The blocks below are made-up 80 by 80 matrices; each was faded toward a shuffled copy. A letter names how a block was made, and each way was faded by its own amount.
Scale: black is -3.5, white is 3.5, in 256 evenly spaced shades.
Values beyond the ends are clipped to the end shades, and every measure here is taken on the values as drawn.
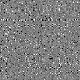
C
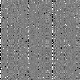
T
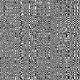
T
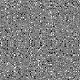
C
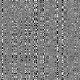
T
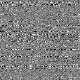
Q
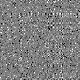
C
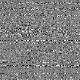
Q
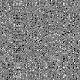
C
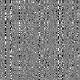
T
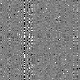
T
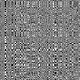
T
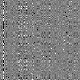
T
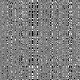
T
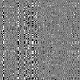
T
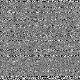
Q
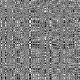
T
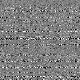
Q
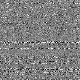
Q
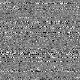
Q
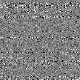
Q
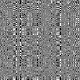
T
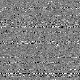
Q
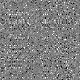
C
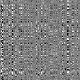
T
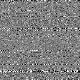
Q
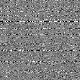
Q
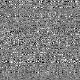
Q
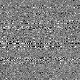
Q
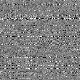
Q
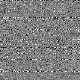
Q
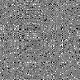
C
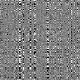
T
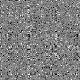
C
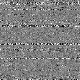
Q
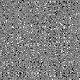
C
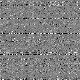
Q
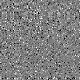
C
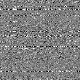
Q
